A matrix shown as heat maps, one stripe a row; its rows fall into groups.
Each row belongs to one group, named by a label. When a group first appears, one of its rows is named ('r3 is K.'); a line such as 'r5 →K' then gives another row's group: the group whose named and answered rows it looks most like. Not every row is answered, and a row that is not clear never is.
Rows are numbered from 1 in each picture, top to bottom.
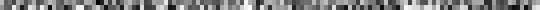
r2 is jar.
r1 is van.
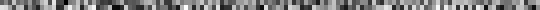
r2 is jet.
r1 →jar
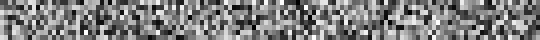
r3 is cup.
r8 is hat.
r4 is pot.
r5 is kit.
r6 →jet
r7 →jar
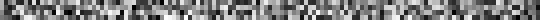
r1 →kit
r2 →hat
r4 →pot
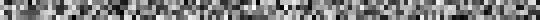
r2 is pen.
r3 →jet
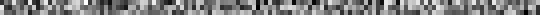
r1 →jar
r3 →hat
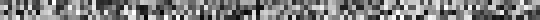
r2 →jet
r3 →kit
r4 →pen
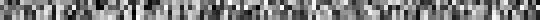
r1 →pot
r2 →van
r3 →cup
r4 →cup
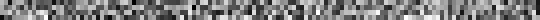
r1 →hat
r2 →kit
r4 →jar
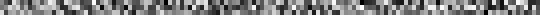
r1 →jet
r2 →pen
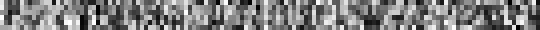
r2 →pot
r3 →pot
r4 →jet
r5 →jet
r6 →pen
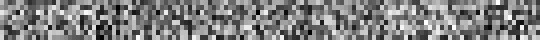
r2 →pen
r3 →pot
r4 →jet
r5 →pen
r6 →jar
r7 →pot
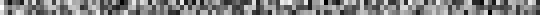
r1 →kit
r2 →pen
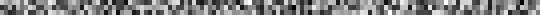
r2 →van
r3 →pot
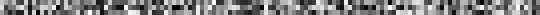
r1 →kit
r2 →jet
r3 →kit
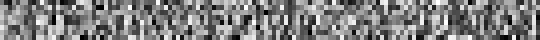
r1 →hat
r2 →van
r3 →hat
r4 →cup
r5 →cup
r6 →pot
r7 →pot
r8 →pen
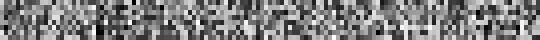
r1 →cup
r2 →kit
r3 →pot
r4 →kit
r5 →van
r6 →jar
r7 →van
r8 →jet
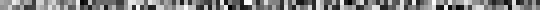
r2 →cup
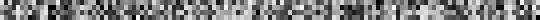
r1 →van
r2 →hat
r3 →jar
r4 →hat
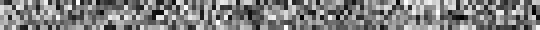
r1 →jar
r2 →jet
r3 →kit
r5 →hat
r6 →jar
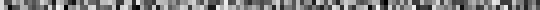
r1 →cup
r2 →pot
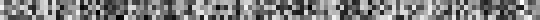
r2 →pen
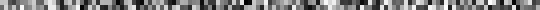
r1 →jet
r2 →pen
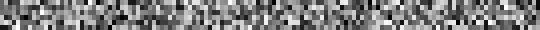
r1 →pot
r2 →hat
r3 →cup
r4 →kit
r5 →jet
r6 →jar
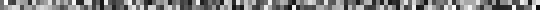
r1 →van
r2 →pen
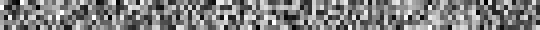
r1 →pot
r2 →kit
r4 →van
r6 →jar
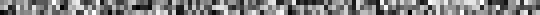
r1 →pen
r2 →hat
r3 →van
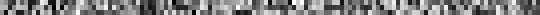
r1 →hat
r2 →hat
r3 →kit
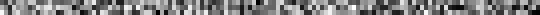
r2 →cup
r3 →jet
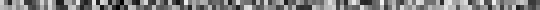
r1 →jet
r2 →pen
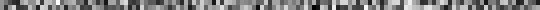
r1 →pot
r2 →jar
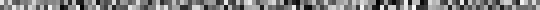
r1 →van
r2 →pen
